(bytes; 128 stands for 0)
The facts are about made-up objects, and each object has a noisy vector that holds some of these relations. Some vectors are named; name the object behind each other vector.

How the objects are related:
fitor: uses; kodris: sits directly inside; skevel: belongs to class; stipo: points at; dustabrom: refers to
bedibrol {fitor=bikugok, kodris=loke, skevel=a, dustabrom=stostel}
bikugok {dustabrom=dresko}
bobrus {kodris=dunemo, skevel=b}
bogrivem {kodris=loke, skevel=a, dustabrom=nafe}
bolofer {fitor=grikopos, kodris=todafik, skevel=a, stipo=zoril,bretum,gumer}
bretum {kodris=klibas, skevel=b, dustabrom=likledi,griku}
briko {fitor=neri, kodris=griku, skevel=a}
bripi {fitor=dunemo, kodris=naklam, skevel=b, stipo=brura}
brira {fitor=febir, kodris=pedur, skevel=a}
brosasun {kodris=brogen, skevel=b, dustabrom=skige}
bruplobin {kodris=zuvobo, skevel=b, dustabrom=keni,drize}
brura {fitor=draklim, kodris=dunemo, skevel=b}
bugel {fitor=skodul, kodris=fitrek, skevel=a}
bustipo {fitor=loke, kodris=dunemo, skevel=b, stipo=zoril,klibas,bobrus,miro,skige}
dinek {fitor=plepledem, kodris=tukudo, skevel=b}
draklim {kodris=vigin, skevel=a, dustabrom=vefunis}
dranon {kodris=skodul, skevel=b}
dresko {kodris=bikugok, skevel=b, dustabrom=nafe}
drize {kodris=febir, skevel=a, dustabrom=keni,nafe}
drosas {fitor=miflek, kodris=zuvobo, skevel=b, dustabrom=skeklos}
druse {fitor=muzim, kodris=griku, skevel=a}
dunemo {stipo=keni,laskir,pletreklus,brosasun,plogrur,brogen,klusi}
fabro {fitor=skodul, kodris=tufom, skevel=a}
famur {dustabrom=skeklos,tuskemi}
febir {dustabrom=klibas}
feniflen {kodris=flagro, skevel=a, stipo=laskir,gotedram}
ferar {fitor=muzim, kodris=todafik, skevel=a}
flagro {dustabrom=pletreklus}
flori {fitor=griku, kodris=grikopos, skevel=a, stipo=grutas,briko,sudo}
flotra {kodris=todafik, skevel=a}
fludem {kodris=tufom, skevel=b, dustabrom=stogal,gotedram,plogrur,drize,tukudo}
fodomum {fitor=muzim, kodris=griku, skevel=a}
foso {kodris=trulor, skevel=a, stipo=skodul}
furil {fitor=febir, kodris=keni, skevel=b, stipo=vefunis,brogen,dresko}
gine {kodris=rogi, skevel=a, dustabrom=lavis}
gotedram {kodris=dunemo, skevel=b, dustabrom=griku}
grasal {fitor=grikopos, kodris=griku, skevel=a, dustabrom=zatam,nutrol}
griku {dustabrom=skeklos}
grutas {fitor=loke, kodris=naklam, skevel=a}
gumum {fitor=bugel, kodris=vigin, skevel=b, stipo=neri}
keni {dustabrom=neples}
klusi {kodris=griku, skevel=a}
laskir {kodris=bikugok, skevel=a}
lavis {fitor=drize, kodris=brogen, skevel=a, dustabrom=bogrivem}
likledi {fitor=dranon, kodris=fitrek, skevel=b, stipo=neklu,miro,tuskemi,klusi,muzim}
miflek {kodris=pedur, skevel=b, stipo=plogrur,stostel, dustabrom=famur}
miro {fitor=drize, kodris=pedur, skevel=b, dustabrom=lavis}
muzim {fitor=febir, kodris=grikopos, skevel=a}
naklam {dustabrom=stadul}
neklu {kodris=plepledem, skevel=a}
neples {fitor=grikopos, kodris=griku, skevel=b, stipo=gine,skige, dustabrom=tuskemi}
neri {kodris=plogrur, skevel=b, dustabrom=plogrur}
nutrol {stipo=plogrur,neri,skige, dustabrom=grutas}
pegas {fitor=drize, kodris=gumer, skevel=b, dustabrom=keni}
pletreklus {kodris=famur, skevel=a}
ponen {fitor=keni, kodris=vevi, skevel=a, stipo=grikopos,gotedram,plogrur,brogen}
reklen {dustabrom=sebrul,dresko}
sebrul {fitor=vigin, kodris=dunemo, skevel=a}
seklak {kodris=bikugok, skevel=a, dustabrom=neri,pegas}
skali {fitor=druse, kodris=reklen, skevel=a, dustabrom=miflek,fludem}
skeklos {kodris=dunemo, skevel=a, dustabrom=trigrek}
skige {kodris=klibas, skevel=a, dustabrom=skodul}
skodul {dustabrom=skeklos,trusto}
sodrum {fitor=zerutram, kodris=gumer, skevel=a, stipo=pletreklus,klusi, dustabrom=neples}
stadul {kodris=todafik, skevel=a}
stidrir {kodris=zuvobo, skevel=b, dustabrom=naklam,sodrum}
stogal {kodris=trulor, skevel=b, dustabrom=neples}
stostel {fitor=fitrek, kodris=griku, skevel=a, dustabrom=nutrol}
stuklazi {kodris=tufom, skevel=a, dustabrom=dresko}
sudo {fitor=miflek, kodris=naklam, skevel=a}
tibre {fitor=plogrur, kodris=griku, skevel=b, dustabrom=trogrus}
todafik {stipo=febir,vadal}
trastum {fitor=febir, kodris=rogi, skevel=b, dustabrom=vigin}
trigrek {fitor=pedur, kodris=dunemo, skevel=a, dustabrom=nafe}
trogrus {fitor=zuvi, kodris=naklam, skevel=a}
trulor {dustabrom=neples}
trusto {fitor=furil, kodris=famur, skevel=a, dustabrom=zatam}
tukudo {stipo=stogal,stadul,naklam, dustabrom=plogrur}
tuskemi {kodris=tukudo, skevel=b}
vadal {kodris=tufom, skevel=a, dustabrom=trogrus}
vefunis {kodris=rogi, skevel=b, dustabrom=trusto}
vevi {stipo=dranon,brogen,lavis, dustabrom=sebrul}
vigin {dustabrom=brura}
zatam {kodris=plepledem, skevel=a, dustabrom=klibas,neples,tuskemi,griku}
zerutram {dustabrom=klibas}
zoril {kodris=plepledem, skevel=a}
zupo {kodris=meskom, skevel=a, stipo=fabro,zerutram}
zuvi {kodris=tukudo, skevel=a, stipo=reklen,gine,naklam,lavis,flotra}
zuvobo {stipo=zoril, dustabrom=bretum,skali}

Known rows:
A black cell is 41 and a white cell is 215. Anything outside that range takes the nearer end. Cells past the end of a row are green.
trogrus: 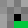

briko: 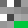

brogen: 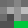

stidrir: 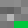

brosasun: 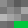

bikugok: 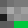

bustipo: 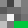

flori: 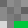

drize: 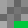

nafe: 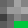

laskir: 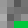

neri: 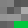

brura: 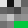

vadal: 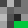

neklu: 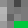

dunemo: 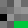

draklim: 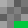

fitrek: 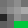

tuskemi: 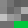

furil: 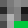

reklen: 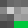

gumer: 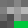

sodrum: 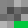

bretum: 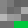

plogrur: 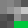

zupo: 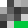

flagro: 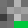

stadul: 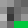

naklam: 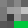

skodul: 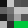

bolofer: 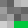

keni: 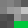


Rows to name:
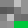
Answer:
likledi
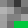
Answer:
gine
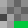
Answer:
zuvi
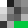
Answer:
fabro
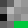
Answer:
vevi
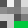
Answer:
tibre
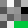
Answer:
druse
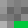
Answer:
zatam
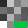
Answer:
foso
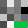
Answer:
fodomum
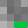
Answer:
bedibrol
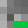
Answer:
pletreklus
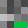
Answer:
gotedram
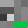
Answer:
miflek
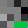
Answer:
muzim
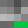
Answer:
dresko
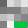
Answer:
neples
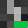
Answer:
febir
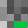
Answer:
skeklos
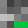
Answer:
bobrus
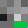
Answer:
vigin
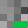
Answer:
stuklazi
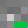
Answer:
bruplobin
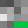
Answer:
miro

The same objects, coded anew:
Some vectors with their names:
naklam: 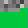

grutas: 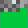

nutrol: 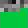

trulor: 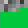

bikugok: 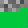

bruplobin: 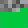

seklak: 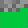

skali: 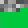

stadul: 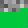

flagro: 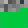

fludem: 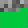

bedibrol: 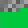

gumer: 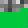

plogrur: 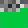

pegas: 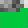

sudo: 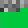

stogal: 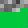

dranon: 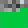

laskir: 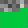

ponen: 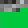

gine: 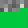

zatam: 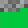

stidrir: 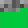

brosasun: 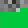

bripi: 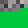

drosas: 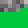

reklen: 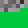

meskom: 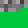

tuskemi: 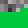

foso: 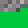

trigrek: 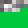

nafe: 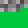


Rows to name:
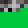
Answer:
bolofer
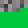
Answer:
todafik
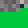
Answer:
gumum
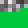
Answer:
trastum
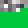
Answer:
bobrus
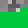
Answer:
neri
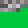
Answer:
zupo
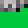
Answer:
briko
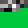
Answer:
neples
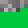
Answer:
bogrivem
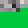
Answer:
drize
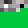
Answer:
bustipo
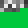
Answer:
klusi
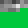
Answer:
sodrum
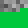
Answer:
dinek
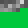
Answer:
zuvi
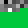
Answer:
furil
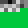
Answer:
dunemo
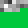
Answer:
sebrul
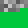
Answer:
vadal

